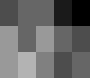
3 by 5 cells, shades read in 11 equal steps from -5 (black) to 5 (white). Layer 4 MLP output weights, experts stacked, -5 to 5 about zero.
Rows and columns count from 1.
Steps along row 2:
down up down down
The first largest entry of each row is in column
2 1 2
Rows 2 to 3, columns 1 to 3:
1 -1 1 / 1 2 0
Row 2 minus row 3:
0 -3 1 1 -1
